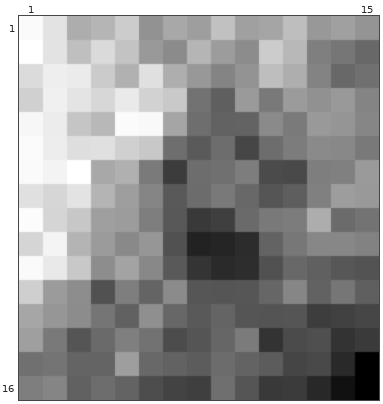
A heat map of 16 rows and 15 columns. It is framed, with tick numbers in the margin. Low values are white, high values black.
Ninth with the highest average: bottom right. Mirror symmetry: none. Slope: up to the bottom right. Stripes: none.
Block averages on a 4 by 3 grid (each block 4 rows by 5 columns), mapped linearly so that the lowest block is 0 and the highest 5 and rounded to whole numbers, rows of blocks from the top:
022
033
143
345
